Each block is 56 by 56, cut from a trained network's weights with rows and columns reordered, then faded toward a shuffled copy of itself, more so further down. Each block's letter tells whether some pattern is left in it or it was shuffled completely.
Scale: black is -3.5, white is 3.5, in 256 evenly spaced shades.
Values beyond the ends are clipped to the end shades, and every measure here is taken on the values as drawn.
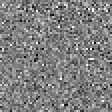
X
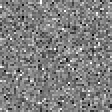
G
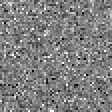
G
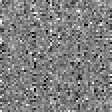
X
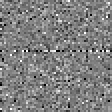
X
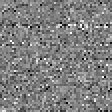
X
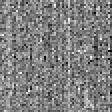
X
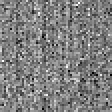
X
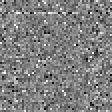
X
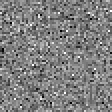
G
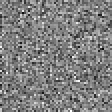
X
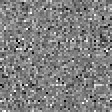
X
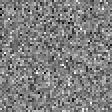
G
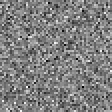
G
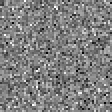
G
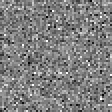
G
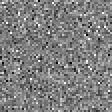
G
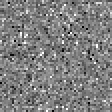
G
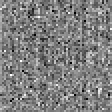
X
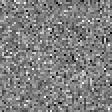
G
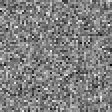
G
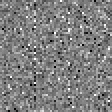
X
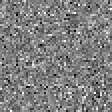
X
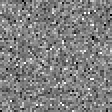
G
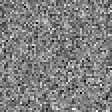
G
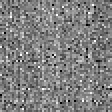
X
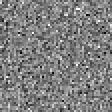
G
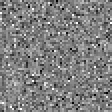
G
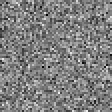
G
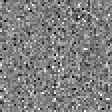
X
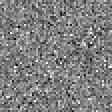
G
